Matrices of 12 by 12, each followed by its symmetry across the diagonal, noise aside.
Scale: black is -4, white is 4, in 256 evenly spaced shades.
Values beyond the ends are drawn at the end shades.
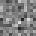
antisymmetric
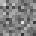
symmetric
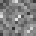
symmetric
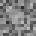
symmetric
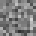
antisymmetric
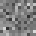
neither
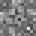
symmetric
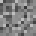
symmetric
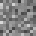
neither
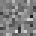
antisymmetric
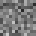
neither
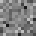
symmetric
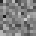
neither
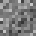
symmetric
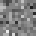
antisymmetric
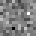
antisymmetric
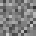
antisymmetric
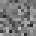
neither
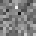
neither
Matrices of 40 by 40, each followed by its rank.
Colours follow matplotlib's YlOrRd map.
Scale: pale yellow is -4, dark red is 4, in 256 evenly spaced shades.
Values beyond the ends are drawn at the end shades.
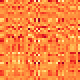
three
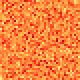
full rank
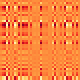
one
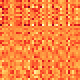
three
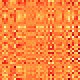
three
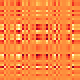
one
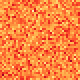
full rank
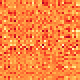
five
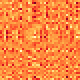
five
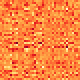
five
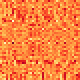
five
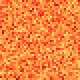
full rank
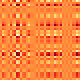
one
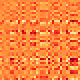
three
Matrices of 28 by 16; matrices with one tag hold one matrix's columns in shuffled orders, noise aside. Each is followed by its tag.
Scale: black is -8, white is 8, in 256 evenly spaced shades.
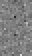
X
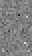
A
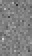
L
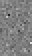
A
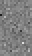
A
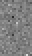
X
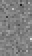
L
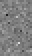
A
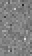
L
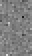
X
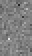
L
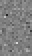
A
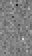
L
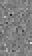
A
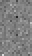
X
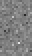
A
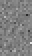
A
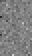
X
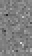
A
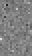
L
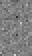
X
